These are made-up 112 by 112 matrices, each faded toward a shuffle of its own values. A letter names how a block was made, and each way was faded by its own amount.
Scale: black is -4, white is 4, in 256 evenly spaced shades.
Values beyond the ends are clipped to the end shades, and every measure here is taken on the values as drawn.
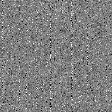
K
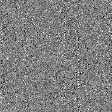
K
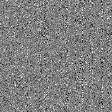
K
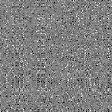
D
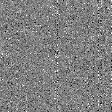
K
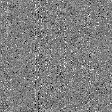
K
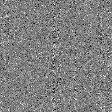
K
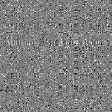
D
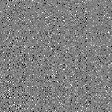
D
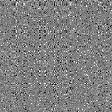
D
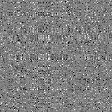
D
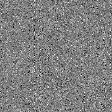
K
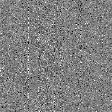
K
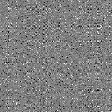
D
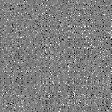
D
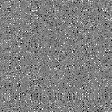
D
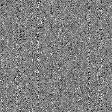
K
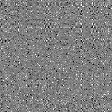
D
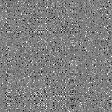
D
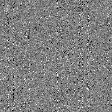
K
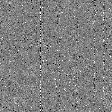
K
